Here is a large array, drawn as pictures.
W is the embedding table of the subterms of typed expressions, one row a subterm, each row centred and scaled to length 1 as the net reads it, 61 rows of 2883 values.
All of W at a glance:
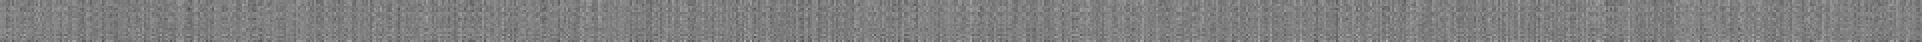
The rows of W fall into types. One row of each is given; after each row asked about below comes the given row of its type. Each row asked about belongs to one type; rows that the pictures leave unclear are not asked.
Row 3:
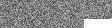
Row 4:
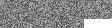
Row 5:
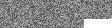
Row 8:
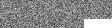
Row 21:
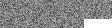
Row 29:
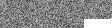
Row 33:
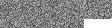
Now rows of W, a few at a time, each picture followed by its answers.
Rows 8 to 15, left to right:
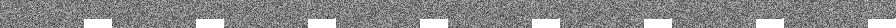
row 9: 4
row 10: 33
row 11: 21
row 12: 33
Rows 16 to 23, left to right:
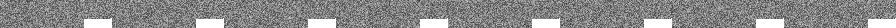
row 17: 21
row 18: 8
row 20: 33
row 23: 33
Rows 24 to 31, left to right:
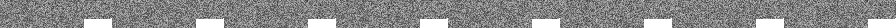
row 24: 4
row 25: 21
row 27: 4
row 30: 29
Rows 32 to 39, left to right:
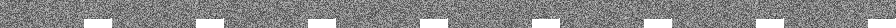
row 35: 21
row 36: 29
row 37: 8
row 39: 3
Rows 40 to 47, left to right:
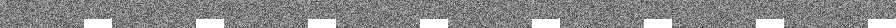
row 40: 29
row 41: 21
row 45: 5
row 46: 8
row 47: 33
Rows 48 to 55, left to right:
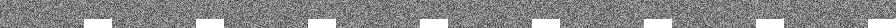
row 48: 29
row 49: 21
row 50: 4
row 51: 5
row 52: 33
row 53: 5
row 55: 29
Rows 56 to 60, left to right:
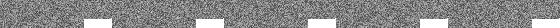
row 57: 8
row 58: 5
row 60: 3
